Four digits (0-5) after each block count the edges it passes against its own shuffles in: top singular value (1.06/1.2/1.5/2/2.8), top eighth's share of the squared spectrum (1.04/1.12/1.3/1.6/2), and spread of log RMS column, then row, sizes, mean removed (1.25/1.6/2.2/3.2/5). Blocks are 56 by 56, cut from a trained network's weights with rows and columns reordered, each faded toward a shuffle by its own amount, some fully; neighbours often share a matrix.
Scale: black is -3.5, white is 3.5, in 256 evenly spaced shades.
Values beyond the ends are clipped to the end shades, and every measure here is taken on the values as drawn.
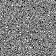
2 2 0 1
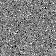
0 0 0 0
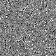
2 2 1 0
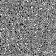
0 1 0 0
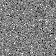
0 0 0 0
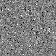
1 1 0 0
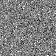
0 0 0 0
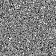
0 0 0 0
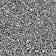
3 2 0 1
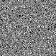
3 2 1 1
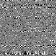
3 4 1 3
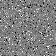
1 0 0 0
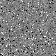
1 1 0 1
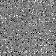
2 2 0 2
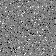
0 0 0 0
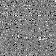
3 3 0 2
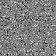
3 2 0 2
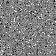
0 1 0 0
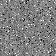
1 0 0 0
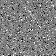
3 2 0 0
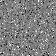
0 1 0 0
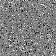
2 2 0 1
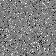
1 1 0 0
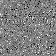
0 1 0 1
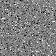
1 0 0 0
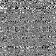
3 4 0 3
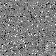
2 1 0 1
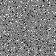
1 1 0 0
